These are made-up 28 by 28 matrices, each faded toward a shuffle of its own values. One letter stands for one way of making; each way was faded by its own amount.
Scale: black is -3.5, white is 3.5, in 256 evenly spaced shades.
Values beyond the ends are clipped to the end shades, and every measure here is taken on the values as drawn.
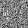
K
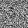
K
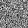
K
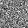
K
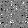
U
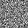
K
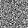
K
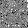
U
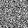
K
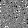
U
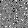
U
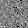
U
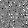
U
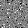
U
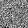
K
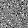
U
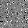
U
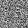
K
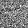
K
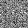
K
